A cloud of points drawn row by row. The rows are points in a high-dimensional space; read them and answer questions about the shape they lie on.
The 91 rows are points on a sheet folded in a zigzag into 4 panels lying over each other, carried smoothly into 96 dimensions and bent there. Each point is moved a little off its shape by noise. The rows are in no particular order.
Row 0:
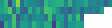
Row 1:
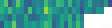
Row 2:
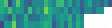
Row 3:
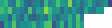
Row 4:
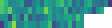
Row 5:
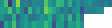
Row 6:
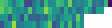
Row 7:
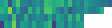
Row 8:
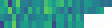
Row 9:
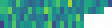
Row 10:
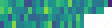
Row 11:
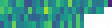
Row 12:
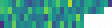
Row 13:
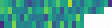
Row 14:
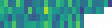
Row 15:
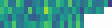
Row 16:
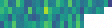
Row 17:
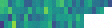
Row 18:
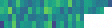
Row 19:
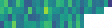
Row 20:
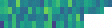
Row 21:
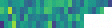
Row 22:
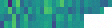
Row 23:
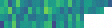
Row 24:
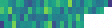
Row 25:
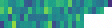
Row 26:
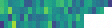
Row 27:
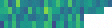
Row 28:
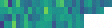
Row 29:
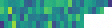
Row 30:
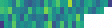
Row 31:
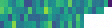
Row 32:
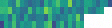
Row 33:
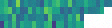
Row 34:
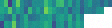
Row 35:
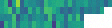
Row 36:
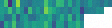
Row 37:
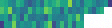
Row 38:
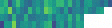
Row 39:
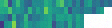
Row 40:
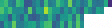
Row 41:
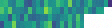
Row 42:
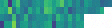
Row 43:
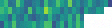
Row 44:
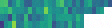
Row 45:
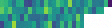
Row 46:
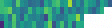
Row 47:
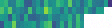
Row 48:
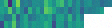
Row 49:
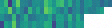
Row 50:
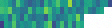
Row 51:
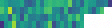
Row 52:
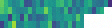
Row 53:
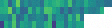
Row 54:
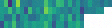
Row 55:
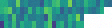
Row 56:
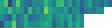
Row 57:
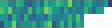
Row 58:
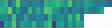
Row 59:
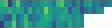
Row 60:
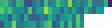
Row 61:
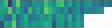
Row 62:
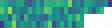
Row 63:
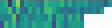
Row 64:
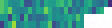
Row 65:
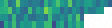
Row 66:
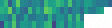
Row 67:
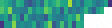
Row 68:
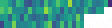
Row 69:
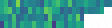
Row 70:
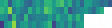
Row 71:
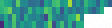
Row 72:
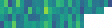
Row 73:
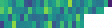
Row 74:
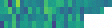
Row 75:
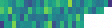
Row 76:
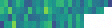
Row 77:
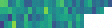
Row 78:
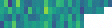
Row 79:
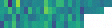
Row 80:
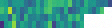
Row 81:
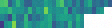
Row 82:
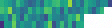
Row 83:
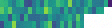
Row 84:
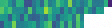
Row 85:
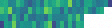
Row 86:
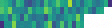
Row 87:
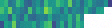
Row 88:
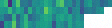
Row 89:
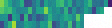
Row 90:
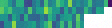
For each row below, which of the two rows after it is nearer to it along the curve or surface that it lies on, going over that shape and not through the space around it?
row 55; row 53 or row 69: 69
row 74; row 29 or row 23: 23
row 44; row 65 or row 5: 5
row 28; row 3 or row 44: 44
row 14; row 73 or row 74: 73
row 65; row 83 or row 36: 83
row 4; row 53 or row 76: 76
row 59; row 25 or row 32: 25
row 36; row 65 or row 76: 76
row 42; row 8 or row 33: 8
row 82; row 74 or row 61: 74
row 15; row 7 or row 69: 69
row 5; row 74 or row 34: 74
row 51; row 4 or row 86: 4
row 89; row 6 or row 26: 26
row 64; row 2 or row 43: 2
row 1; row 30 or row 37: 37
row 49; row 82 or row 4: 4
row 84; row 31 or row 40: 40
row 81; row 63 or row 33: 63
